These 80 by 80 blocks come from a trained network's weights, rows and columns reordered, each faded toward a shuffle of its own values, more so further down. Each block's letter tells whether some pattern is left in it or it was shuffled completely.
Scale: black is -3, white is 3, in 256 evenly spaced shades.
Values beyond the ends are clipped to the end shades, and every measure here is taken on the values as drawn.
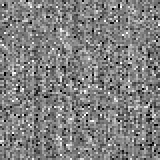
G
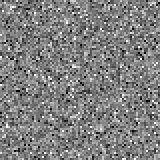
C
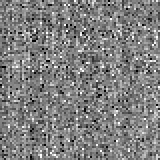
G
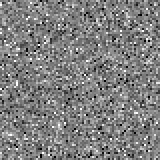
C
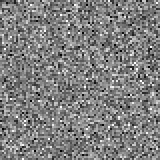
C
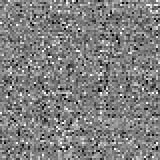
G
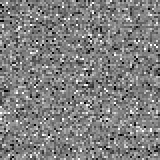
G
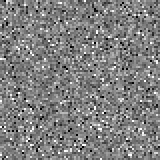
C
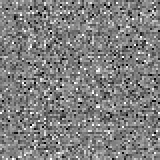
G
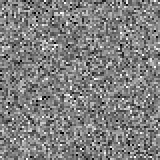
G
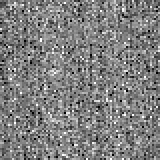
G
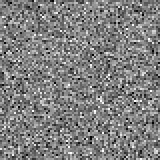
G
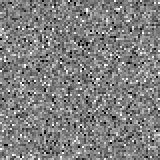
C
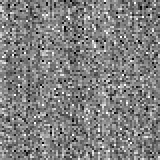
G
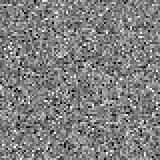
C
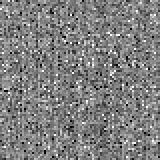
G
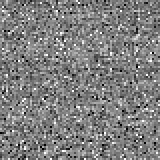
G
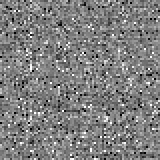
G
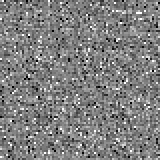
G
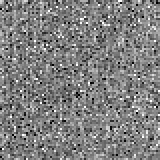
G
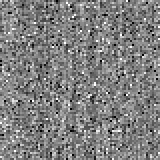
G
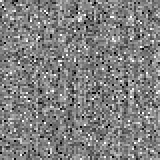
G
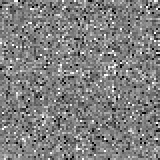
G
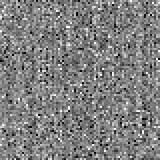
G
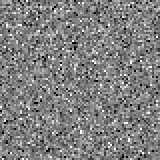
C
